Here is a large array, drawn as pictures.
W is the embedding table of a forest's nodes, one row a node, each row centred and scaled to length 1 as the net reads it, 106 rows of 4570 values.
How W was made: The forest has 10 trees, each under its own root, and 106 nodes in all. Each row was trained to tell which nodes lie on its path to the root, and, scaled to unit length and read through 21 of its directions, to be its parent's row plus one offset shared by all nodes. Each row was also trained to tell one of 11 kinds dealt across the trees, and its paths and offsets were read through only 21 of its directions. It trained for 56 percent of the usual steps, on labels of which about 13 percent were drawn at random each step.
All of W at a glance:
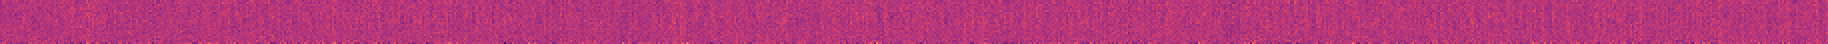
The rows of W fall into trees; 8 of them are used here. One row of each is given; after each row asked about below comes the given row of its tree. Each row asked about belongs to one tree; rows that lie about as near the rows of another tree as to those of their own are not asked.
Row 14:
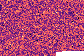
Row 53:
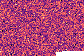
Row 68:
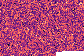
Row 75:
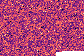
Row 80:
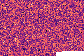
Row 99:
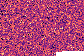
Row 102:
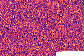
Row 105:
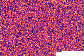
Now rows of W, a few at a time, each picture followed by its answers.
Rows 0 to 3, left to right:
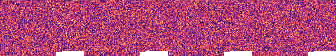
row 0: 53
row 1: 14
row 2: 14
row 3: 105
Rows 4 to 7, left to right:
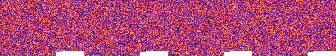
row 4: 80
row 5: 53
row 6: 80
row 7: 75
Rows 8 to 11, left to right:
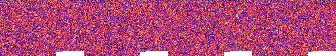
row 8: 105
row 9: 80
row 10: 53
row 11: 102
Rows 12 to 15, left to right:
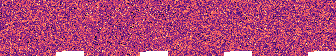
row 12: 14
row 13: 99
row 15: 80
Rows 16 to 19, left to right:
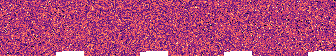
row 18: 53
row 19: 102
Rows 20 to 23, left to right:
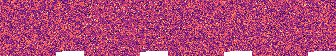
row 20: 68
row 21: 99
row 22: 102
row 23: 53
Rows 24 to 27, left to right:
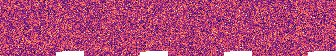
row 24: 68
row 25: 14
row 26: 80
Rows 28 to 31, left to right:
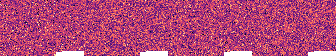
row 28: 99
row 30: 75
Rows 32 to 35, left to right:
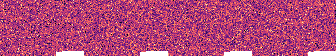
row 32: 53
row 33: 102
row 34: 53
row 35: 105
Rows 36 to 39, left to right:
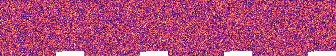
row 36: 80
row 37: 53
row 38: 102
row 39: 53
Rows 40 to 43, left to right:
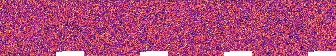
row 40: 102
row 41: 53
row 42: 80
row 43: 53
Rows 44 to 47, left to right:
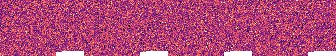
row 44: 99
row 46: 102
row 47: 75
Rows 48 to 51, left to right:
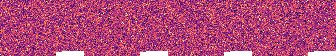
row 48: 80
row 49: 99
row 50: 53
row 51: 99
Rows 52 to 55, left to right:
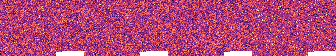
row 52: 102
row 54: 68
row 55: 99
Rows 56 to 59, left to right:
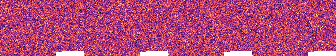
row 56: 80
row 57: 99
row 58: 99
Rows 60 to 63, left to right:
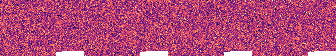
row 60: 75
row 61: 14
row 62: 68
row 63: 80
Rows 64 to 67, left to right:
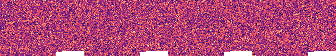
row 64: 14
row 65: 80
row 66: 53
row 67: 68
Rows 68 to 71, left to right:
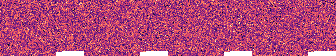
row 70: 102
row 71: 53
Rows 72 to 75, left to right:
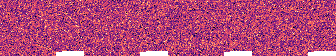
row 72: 99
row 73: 105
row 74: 14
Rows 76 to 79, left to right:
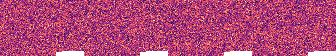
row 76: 75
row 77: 99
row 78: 14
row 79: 68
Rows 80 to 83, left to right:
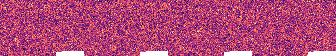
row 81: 80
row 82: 102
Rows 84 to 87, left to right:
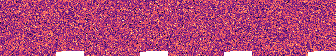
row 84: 14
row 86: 102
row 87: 14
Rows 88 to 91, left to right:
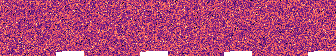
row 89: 80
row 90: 102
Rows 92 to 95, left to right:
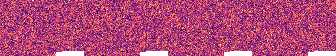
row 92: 68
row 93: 105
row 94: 102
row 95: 68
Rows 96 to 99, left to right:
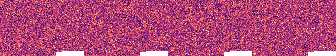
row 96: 99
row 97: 53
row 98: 105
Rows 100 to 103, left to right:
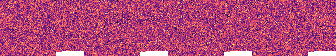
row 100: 102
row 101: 80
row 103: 102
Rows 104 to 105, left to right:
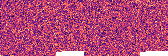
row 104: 80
